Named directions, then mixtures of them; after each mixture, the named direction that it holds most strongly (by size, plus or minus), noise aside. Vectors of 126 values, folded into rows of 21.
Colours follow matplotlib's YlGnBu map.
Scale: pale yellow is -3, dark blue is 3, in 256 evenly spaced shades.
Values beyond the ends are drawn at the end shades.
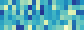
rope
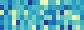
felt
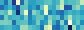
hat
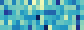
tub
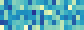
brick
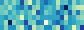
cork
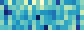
tub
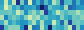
brick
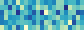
brick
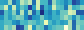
rope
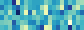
hat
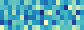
brick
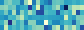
cork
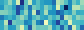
cork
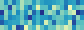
rope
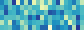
tub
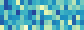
brick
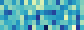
tub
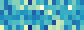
brick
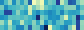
tub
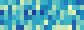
rope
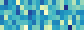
hat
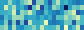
rope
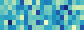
cork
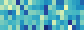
hat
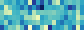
tub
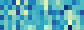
hat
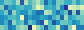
cork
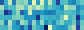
tub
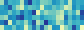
cork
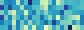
felt
